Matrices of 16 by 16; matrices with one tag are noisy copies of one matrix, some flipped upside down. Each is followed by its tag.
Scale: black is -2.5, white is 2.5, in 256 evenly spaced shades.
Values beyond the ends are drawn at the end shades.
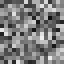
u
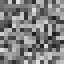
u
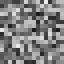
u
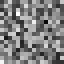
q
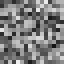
u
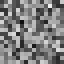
q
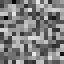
u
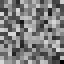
q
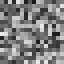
u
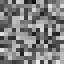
u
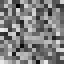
q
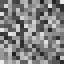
q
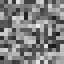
u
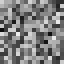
q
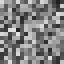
q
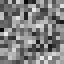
u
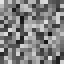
q
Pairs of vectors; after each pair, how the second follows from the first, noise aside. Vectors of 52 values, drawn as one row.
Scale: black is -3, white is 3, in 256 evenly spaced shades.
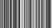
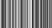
reversed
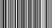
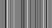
partly zeroed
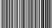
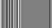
partly zeroed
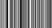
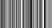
reversed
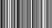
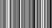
reversed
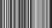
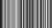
reversed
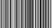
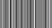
partly zeroed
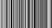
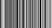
reversed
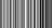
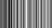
reversed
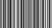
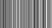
partly zeroed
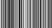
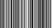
reversed
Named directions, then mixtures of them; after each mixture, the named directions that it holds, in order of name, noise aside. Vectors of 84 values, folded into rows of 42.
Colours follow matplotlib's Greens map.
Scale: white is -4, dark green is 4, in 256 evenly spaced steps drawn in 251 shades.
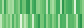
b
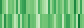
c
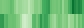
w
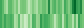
c, w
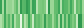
b, c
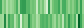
b, c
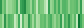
b, c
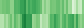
w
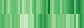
b, w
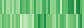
b, w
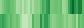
w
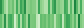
c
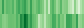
b, w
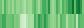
b, w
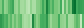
b, w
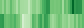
w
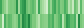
c, w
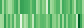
b, c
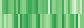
c, w
